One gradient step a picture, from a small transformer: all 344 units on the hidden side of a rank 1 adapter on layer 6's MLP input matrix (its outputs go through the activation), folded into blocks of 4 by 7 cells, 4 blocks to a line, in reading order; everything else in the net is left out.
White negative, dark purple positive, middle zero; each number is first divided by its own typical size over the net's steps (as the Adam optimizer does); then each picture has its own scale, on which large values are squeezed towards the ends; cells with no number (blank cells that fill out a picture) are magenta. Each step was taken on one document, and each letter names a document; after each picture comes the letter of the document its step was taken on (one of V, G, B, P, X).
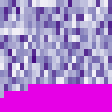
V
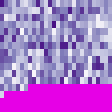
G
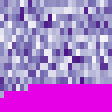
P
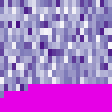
P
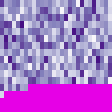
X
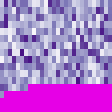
V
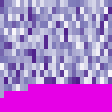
X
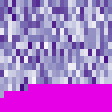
V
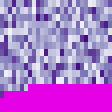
X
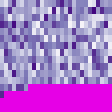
G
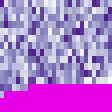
X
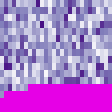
V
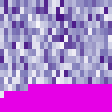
X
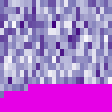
G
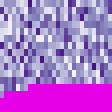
P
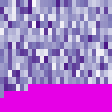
P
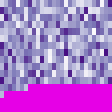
P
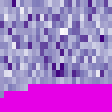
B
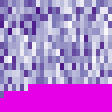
G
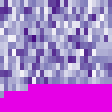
V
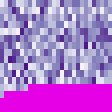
X
